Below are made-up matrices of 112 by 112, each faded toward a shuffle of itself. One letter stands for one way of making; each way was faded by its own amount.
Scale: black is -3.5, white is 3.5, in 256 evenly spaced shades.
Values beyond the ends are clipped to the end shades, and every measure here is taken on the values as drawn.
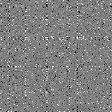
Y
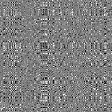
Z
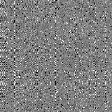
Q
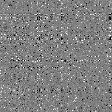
Y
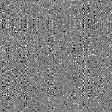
Q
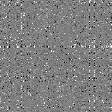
Y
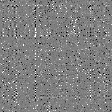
Y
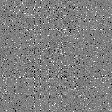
Y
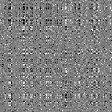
Z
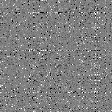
Y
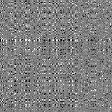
Z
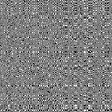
Z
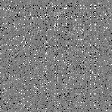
Y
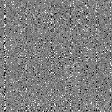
Q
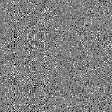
Q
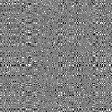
Z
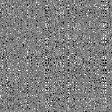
Q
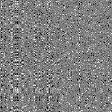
Q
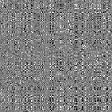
Z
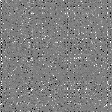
Y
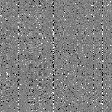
Q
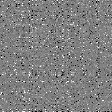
Y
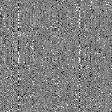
Q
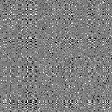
Z
